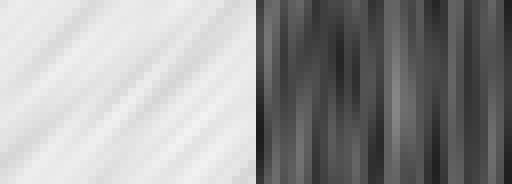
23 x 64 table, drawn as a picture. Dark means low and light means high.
The table splits into one row of 2 panels. Panel 1,1: very high, slanting up to the right, faint in contrast. Panel 1,2: low, streaked downward.
